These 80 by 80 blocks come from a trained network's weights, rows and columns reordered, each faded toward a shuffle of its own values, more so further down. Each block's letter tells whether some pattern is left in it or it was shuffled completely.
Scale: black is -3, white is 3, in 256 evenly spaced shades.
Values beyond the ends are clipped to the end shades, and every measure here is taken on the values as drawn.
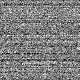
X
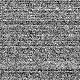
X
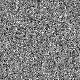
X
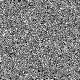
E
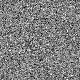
E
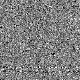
X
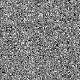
X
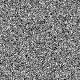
E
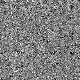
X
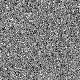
E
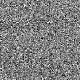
X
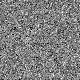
E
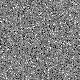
E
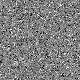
E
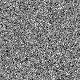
E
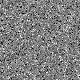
E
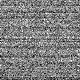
X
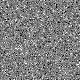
E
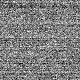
X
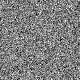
E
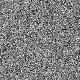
E
